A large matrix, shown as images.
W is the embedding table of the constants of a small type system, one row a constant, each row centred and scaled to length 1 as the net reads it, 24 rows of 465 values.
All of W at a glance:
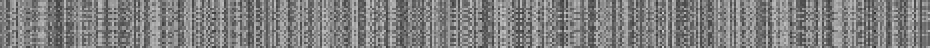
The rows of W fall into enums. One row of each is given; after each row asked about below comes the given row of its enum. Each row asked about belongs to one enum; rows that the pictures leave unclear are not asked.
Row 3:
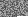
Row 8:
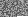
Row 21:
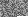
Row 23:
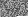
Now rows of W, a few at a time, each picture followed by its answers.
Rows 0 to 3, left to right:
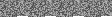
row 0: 3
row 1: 8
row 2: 8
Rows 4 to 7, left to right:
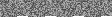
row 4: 21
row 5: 8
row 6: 23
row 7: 3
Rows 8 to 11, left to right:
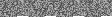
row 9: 23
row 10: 8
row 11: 21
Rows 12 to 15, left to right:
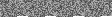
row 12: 21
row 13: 3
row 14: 3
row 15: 23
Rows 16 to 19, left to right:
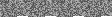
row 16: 21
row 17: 8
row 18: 21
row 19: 3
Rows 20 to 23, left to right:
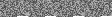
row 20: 3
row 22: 3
